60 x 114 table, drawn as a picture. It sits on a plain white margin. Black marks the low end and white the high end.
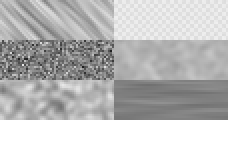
It is made of 3 by 2 panels. Panel 1,1: high, slanting down to the right. Panel 1,2: very high, checkered, faint in contrast. Panel 2,1: middling, fine-grained, strong in contrast. Panel 2,2: high, blotchy, faint in contrast. Panel 3,1: high, blotchy. Panel 3,2: middling, streaked across, faint in contrast.
